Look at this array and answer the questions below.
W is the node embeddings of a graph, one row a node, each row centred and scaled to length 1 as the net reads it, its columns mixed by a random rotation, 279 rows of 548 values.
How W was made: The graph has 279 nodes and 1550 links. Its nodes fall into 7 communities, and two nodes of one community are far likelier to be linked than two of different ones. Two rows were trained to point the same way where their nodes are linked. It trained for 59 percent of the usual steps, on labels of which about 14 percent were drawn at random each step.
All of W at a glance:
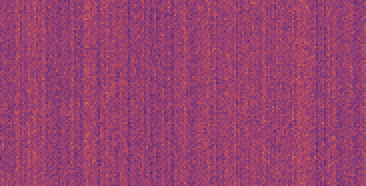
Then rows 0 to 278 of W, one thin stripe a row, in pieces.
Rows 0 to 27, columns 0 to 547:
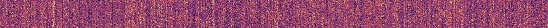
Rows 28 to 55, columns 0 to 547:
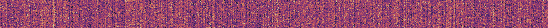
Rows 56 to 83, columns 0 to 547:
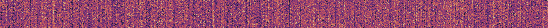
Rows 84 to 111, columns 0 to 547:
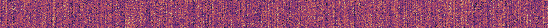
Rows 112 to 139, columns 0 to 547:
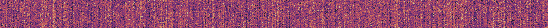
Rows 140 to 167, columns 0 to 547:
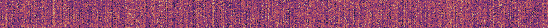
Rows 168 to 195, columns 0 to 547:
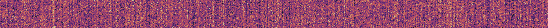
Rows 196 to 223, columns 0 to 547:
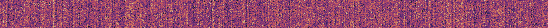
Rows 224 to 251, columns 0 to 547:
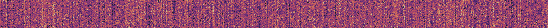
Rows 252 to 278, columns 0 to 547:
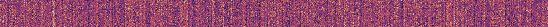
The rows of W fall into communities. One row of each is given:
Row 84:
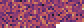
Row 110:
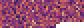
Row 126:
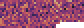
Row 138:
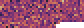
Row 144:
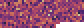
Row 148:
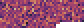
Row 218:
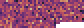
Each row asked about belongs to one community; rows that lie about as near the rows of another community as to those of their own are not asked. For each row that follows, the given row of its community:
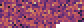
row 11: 148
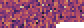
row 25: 110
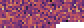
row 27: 110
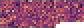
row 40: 126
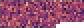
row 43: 126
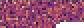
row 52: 144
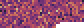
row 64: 144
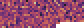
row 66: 126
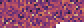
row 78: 84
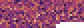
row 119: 148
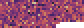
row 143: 84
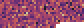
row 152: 126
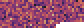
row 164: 144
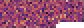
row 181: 138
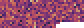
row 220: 110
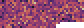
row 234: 84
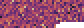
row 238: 126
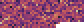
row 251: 148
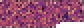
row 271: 144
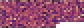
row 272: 110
